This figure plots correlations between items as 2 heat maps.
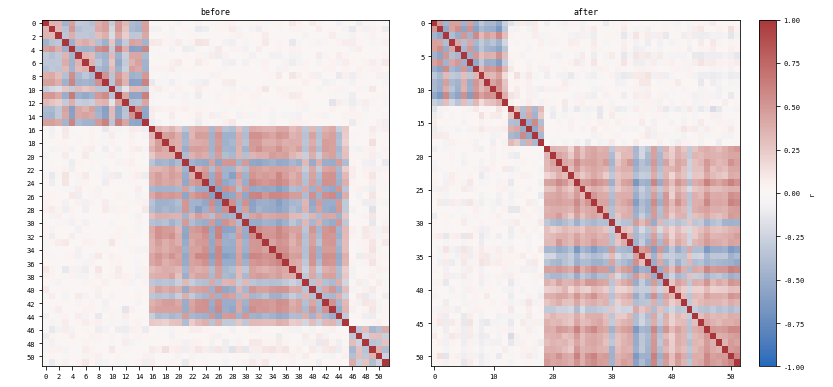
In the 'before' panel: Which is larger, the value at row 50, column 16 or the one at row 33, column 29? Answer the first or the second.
the second
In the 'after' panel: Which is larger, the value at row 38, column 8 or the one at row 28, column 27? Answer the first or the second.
the second
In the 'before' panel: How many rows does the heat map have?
52
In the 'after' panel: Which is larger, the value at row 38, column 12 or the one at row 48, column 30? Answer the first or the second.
the first
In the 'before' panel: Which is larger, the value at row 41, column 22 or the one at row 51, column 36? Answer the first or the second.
the second
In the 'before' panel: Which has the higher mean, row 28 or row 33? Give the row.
33
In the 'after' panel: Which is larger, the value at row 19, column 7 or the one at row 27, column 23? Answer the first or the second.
the second
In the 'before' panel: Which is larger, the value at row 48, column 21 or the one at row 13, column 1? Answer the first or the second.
the first
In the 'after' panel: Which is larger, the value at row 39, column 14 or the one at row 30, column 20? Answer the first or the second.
the first
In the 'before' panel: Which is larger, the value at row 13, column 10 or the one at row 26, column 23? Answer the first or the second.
the second
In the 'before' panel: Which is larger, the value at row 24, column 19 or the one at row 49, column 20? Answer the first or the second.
the first
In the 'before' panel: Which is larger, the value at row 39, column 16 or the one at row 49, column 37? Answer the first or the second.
the second
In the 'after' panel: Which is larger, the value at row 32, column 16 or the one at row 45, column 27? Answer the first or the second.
the second
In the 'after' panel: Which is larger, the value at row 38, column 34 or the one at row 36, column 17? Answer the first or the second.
the first
